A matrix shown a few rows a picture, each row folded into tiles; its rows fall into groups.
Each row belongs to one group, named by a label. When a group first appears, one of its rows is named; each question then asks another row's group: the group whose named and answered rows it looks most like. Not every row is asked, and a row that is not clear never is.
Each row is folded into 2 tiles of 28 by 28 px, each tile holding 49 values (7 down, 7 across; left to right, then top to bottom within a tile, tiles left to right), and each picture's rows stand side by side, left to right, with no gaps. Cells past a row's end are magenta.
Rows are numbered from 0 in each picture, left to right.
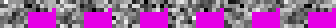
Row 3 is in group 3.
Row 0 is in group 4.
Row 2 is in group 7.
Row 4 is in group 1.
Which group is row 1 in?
4
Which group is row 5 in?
4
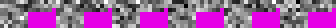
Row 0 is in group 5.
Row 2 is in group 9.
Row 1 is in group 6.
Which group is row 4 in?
6
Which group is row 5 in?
4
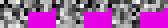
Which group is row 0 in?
3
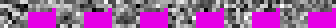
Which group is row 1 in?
4
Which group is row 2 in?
4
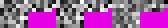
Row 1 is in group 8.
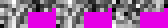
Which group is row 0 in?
7
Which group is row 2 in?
3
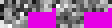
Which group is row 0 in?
3
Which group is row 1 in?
4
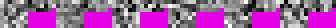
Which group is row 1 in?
5
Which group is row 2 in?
9
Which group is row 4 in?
5
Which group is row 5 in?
3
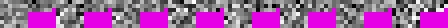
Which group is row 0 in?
7
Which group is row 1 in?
6
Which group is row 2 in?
7
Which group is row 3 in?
6
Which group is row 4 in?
7
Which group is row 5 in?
6
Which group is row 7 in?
8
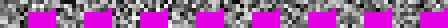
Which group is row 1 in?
1
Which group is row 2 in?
8
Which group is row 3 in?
3
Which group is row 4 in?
1
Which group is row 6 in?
6
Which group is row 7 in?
5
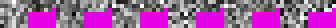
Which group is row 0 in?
7
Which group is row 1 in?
3
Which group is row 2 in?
6
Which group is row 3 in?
7
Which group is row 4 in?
9
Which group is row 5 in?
8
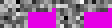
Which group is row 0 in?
4
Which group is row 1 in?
9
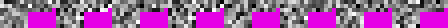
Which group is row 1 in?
8
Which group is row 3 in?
8
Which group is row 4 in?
1
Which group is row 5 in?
3
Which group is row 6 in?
6
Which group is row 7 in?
9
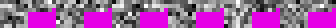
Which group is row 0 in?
4
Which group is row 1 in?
7
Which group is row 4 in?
7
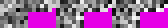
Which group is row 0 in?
4
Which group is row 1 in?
8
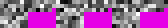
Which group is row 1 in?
6
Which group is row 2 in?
1
